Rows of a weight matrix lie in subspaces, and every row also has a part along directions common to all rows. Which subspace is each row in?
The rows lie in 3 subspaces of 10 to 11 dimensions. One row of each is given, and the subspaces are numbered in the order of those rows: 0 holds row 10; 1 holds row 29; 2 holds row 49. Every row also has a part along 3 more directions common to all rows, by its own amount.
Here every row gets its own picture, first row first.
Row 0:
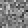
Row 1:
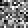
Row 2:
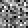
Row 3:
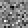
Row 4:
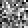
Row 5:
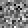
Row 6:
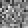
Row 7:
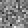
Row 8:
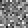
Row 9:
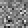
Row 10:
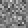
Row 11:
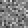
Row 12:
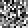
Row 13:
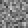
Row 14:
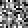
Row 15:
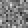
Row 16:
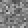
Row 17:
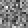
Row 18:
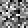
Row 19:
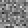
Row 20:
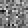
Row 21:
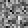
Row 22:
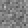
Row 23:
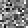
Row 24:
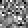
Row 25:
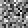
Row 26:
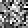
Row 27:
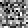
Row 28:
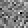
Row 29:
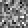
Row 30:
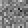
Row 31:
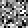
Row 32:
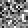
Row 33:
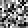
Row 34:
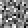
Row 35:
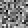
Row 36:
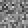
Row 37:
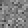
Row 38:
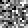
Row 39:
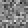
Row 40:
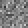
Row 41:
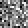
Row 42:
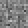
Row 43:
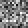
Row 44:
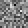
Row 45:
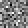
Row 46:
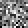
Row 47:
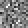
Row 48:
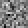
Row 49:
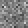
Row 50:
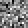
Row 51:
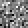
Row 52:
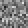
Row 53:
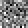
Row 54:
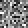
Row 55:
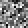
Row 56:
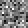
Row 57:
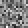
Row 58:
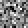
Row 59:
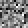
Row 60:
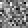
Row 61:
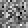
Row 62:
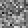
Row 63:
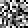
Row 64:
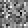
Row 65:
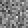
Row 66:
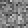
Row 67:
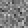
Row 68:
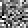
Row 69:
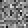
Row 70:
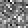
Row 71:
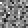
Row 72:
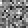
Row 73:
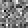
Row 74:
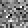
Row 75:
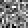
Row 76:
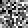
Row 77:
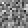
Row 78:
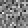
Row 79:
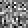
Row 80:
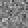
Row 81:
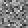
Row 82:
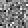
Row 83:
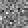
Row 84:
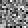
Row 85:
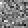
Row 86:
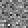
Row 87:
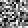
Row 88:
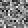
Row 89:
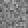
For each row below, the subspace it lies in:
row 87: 1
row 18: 0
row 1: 0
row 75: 2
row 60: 1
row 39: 1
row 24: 0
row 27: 1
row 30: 2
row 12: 2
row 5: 2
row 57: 0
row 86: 0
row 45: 1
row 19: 1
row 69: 1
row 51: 1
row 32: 2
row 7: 2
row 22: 1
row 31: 0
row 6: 2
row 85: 1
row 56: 0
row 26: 1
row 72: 0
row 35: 2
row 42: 0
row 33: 0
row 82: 1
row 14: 0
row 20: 1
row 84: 2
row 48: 1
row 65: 1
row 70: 0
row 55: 0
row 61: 0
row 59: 2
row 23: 1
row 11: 1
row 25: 2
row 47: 1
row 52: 2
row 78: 2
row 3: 0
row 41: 1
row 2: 2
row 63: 2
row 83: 1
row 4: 2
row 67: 1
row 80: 2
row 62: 2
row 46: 2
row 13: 2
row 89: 2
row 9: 0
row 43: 1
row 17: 2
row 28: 0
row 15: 2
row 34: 2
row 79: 1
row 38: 1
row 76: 1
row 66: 0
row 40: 1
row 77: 1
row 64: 0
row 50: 1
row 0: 2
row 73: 0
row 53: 2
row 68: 0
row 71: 0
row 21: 0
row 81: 0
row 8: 1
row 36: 0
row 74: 0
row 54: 1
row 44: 2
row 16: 0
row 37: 0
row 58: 2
